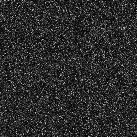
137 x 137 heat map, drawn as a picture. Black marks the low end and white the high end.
No row or column stands out. Overall the values sit about 20% of the way up the scale. No overall slope runs across the table. No seam splits the table. The grain is fine, like static. The values are skewed, with a long tail toward high values. The halves do not mirror each other.
